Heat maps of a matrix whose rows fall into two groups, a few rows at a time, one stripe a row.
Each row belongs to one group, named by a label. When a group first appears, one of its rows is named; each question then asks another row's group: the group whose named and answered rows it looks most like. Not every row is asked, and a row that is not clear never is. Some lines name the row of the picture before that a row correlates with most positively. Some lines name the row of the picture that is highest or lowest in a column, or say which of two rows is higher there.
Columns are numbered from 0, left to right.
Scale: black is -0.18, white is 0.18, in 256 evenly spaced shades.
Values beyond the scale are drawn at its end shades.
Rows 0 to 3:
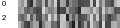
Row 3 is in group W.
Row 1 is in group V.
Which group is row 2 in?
W
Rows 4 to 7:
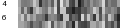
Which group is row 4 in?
W
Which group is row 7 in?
W
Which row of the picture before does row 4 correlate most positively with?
3
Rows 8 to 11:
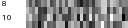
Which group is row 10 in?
V
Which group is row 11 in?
W
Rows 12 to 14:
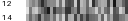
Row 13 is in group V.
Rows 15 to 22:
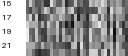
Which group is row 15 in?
V
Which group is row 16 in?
W
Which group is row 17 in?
V
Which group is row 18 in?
V
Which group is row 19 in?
V
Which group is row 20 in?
V
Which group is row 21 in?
V
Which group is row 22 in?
V
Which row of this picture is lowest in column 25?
21
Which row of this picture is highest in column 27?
21
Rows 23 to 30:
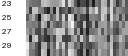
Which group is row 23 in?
W
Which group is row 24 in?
V
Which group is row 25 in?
W
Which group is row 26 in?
W
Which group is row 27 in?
W
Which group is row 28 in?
V
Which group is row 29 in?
W
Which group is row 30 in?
W
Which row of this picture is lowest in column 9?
24
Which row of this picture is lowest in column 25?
27
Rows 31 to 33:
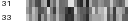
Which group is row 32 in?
V
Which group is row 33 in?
V
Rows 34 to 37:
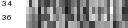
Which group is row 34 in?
V
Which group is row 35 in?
V
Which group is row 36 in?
V
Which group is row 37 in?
W
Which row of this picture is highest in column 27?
37
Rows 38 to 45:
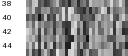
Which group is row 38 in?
V
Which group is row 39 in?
W
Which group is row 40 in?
W
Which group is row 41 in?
V
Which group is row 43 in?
V
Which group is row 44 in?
V
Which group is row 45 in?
W
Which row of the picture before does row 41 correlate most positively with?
35
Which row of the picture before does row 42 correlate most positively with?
35
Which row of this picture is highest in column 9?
38
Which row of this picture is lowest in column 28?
43
